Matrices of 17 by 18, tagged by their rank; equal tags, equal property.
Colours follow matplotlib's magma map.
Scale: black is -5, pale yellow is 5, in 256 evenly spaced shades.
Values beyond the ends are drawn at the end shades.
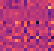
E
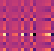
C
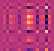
C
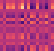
C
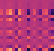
C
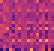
E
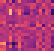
E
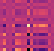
C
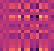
C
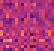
E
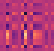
C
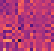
E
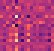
E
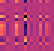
C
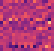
E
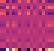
C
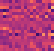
E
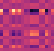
C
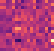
E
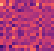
E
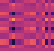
C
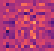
E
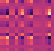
C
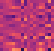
E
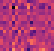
E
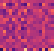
E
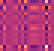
C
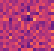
E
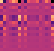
C
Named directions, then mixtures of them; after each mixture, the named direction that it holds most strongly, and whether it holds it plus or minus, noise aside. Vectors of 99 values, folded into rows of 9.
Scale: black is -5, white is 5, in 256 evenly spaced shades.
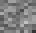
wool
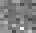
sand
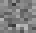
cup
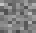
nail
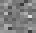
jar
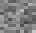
wool, minus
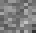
wool, plus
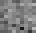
sand, minus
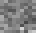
wool, minus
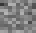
nail, minus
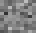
jar, minus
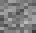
wool, plus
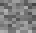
nail, minus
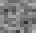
wool, minus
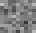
nail, plus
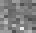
sand, plus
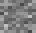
jar, plus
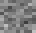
wool, minus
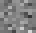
jar, minus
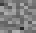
nail, minus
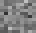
jar, minus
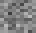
jar, plus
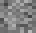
jar, minus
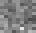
sand, plus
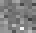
sand, plus
